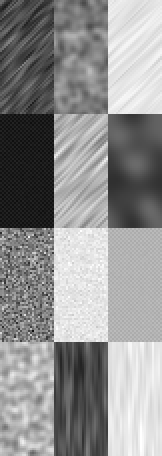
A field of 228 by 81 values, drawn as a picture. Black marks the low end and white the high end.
The table splits into 4 rows of 3 panels. Panel 1,1: low, slanting up to the right. Panel 1,2: middling, blotchy. Panel 1,3: very high, slanting up to the right, faint in contrast. Panel 2,1: very low, checkered, faint in contrast. Panel 2,2: high, slanting up to the right. Panel 2,3: low, smooth. Panel 3,1: middling, fine-grained, strong in contrast. Panel 3,2: very high, fine-grained, faint in contrast. Panel 3,3: high, checkered, faint in contrast. Panel 4,1: high, blotchy. Panel 4,2: low, streaked downward. Panel 4,3: very high, streaked downward, faint in contrast.
